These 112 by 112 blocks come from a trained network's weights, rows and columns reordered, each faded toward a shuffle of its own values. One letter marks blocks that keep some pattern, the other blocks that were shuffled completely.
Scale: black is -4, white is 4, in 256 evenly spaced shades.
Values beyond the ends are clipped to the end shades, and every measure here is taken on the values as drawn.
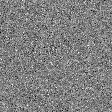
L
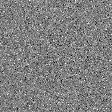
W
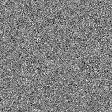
W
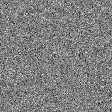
W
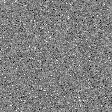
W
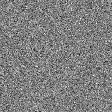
W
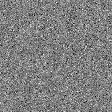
W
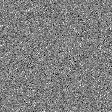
W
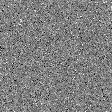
L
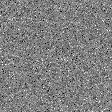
L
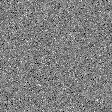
L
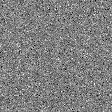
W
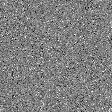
W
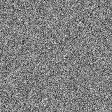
W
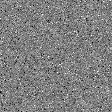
W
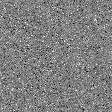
L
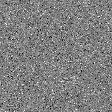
W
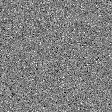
L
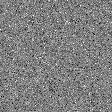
L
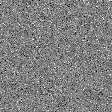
L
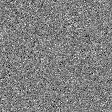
L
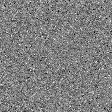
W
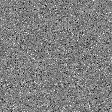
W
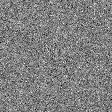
L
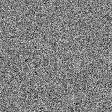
W
